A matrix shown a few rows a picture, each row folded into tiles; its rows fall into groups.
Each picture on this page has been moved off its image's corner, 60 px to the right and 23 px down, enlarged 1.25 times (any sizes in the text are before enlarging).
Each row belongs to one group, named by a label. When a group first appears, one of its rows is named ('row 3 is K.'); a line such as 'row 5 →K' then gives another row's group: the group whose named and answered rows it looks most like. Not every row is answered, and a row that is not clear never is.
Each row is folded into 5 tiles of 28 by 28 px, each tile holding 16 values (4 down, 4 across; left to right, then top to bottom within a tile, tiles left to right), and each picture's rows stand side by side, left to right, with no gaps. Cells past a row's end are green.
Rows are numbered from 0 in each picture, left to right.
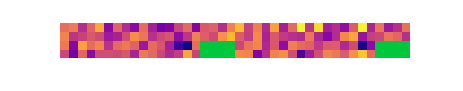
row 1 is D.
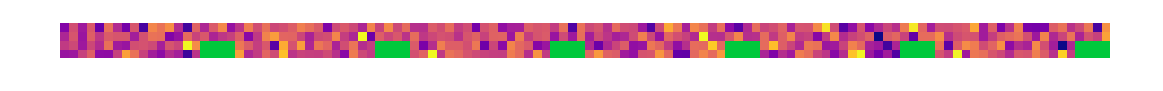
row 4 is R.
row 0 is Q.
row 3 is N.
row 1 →R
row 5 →D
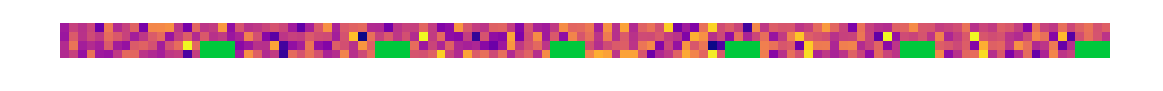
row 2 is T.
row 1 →N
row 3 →D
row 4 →R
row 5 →R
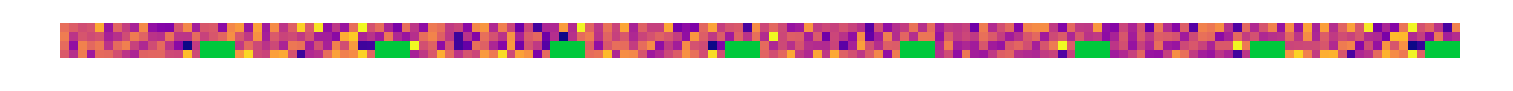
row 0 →D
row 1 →D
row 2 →T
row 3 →D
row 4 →T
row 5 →Q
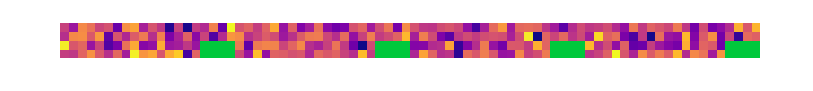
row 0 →T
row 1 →D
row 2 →N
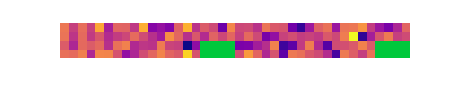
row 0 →D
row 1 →N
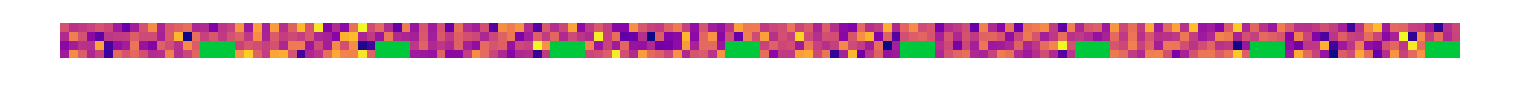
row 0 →N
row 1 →D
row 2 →Q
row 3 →T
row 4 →R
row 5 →Q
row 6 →D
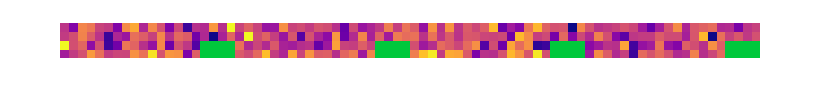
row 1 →T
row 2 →D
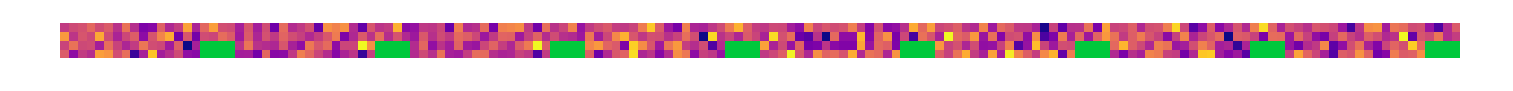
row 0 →R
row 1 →Q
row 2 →Q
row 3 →R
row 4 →T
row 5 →T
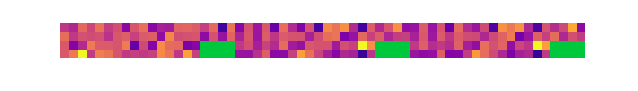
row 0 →D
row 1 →Q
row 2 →Q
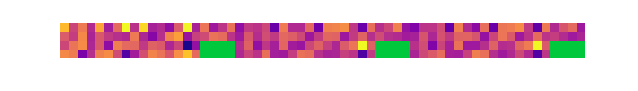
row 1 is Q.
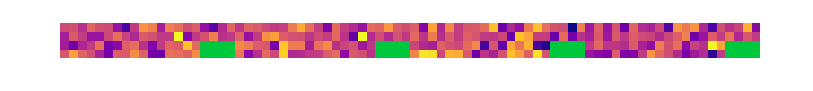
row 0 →N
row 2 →D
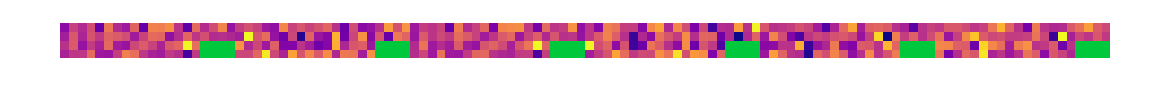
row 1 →T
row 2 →Q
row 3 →T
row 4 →N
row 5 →R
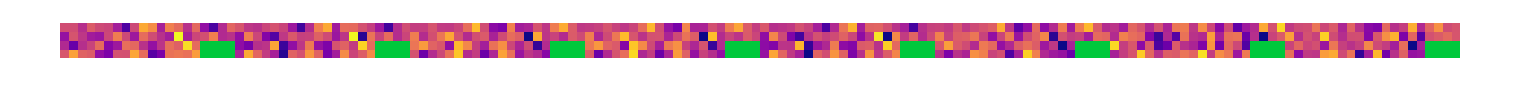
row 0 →N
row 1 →N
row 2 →R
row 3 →R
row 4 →N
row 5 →R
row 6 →T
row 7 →R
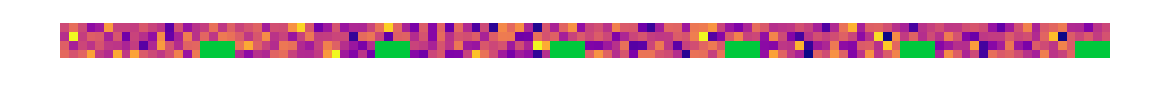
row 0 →T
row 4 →N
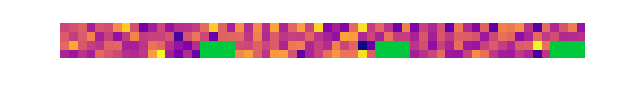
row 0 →R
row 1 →D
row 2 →Q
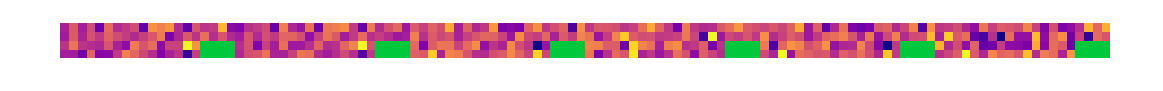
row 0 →Q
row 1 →Q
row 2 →D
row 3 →R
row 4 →D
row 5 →T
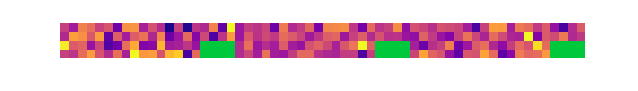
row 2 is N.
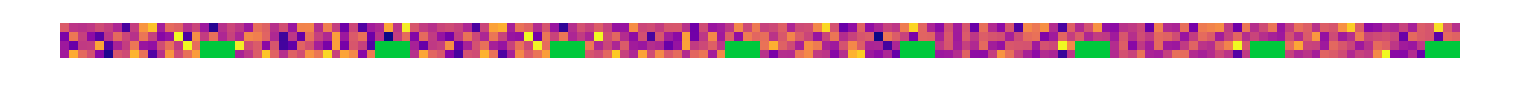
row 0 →N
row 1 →T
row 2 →N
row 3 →T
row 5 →Q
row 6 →Q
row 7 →R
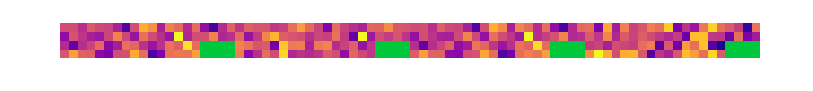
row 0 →N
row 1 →R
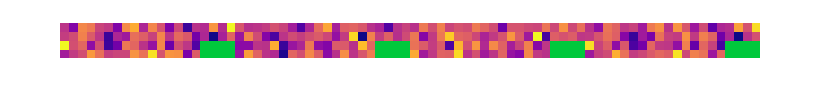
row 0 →T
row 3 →T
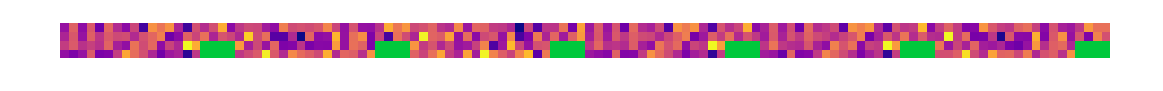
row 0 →Q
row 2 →T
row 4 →Q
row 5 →T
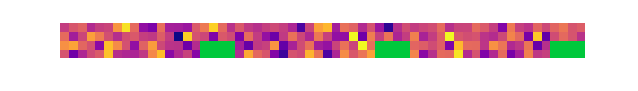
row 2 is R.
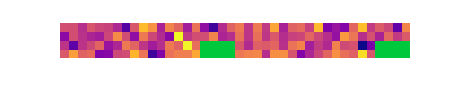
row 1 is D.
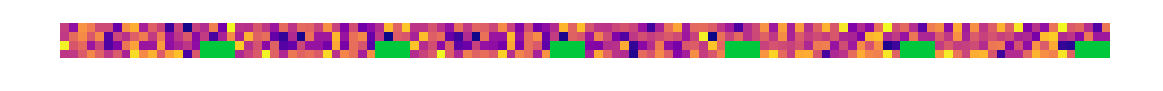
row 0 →T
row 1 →T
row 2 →T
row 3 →N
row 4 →D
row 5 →D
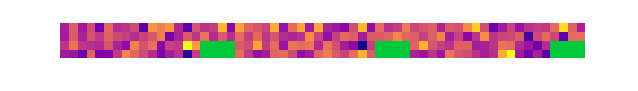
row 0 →Q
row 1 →D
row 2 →R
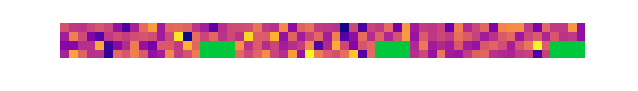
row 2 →Q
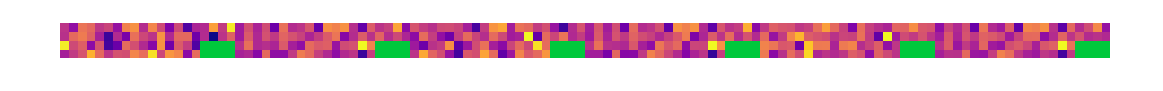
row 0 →T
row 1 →Q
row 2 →N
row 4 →R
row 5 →Q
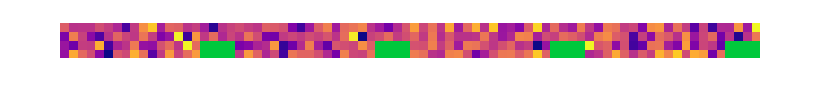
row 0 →N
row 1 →N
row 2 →D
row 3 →T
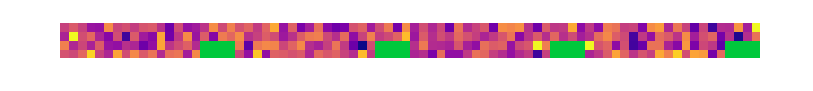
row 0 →T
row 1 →D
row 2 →Q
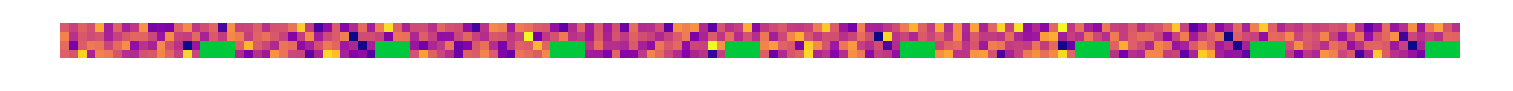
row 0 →D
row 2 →N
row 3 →Q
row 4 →R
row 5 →D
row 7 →R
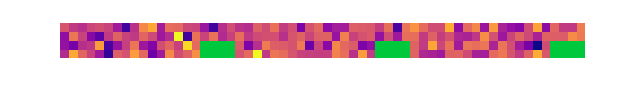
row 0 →N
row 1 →D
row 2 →D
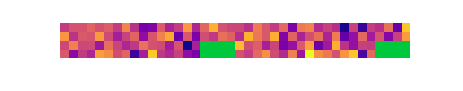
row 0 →R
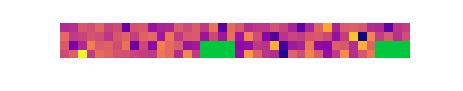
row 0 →D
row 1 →N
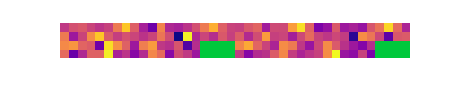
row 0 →R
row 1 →R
